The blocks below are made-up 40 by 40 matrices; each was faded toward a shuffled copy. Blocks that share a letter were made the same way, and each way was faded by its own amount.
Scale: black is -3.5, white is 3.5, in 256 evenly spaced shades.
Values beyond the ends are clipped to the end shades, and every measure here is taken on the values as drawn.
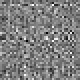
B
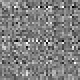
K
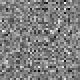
B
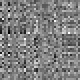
K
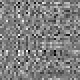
K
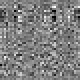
K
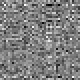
B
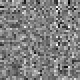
B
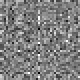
B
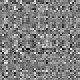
K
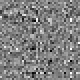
B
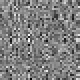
B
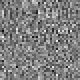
B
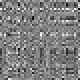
K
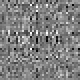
K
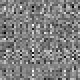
K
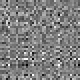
K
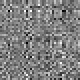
K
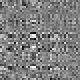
K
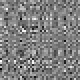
K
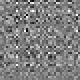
K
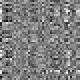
K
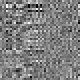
K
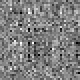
B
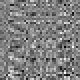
K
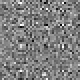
B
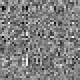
B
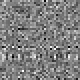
B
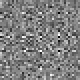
B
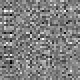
B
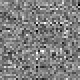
B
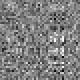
B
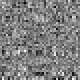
B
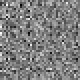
B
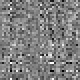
K
